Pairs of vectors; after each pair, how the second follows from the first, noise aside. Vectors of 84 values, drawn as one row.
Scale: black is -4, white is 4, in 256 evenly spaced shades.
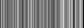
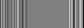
partly zeroed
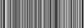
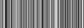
negated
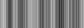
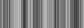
wrapped around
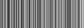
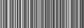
negated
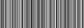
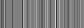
partly zeroed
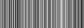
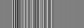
partly zeroed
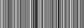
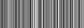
negated
